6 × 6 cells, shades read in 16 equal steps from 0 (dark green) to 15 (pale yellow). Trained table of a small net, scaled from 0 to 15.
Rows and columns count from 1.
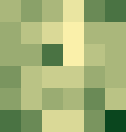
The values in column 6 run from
0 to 11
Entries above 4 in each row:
5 6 5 6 6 4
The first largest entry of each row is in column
4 4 4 3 2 3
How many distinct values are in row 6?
5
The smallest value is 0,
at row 6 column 6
